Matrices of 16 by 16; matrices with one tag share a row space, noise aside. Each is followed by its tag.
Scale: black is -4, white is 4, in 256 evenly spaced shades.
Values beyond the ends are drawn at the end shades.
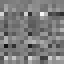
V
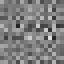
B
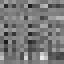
V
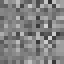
B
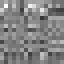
V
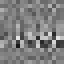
B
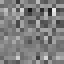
B
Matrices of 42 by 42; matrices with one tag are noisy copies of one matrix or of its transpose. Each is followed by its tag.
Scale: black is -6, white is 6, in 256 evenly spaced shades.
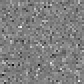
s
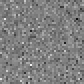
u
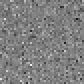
u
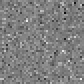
s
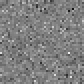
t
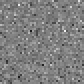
u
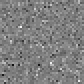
s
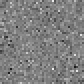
t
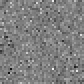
t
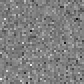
u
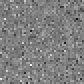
u
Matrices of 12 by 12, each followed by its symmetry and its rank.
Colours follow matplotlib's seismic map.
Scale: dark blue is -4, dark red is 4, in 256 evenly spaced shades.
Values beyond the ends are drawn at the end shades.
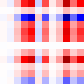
neither, rank one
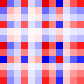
symmetric, rank one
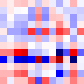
neither, rank two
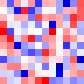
neither, full rank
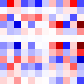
neither, rank two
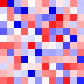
neither, full rank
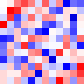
neither, full rank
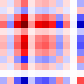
symmetric, rank one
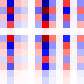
neither, rank one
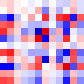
neither, rank two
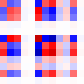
symmetric, rank one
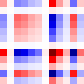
symmetric, rank one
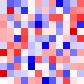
neither, full rank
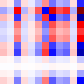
neither, rank one
